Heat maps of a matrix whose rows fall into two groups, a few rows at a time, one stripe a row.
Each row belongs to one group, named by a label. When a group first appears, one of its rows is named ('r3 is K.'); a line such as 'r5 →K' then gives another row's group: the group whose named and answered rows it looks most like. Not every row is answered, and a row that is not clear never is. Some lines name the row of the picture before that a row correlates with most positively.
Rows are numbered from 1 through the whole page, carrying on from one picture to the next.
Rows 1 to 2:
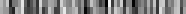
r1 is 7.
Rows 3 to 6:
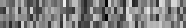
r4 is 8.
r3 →7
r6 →8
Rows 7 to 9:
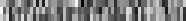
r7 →7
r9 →8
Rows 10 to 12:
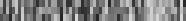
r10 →8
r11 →8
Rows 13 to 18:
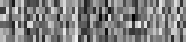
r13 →7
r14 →8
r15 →7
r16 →8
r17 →7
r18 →7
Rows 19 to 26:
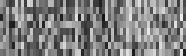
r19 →8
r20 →8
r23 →8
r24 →8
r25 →7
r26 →8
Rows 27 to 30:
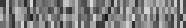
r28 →8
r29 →7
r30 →8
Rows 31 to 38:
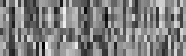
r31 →8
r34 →7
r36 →8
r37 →7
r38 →7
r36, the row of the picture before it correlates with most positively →30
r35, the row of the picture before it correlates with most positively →28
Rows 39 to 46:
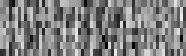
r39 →7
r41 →8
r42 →8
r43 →7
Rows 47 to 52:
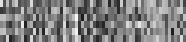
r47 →8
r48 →8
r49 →7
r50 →8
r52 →8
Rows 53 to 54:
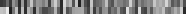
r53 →8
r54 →8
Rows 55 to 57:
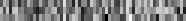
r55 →8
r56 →8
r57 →7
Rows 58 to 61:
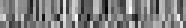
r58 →7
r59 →7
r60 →7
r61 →8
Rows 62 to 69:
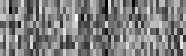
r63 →7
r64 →7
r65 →8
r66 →7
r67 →8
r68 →8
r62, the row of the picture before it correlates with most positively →60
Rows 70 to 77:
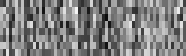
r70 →8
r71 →7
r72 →7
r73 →8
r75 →8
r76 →7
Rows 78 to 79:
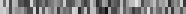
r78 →8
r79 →7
